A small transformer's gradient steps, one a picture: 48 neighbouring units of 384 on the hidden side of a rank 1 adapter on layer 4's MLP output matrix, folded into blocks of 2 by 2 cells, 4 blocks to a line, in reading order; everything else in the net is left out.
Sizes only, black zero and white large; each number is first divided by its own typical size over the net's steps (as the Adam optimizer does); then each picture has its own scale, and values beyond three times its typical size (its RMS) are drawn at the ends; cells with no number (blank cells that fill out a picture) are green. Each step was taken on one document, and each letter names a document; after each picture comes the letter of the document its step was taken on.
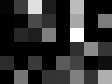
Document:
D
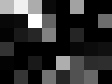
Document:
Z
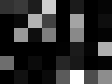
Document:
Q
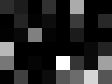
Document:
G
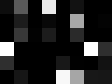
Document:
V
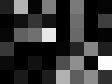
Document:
Q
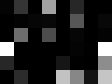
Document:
V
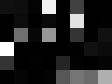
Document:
V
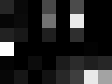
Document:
G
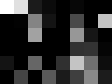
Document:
Z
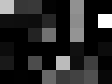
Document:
Z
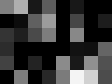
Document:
D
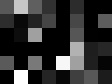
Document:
Z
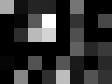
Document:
D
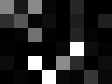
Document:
Z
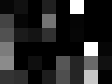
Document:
G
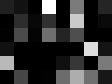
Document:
V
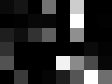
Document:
G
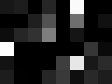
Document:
G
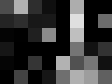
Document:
D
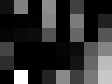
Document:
Q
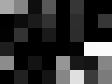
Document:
Q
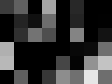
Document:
Q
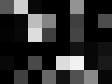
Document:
Z
